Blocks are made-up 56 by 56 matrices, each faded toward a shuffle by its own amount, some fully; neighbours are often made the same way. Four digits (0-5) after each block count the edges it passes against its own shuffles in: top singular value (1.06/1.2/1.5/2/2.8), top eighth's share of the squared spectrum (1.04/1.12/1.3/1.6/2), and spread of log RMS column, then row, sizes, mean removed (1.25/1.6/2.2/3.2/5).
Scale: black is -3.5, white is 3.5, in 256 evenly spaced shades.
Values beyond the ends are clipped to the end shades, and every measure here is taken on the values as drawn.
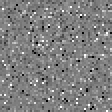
1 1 0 0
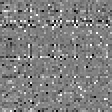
4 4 2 3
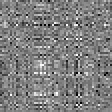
5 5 3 3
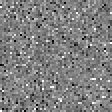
0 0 0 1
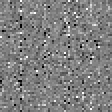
2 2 2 0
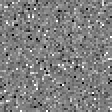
0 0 0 0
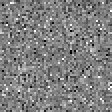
0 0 1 0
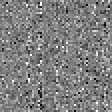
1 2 3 0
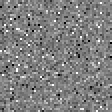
0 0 0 0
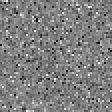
0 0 0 0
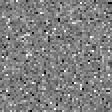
0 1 0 0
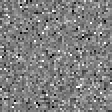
0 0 1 0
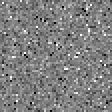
0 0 0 0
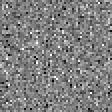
0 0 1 0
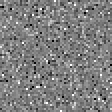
0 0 0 0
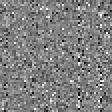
2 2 2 0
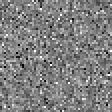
1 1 0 0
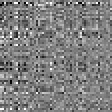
4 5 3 3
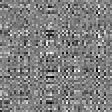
4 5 3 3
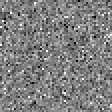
2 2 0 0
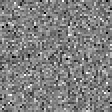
2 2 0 0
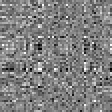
4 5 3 3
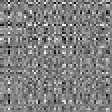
4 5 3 4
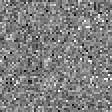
2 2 0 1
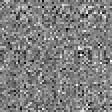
3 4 2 2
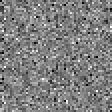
3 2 1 0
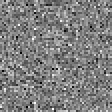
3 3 0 1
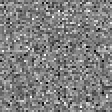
3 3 1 1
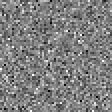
0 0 0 0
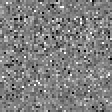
3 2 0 1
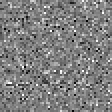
3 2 0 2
